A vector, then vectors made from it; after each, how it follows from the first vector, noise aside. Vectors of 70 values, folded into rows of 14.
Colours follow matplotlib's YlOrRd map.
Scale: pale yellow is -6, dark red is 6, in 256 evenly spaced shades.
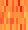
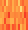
negated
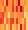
scaled up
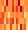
scaled up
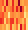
scaled up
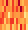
scaled up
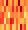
scaled up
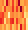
scaled up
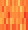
negated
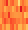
sign-scrambled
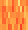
sign-scrambled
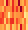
scaled up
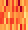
scaled up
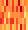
scaled up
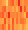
sign-scrambled
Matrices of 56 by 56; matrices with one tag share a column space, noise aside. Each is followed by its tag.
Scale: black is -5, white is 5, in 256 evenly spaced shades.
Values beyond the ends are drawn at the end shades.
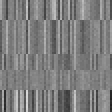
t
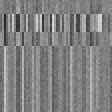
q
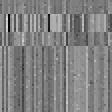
q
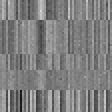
t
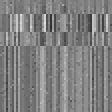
q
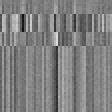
q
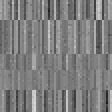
t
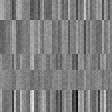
t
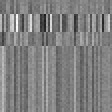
q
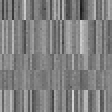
t
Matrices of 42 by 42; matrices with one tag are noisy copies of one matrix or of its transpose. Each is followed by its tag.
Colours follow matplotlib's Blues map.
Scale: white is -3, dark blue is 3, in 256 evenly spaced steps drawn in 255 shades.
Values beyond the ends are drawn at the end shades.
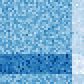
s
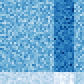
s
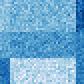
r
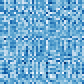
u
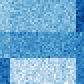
r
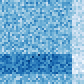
s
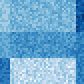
r
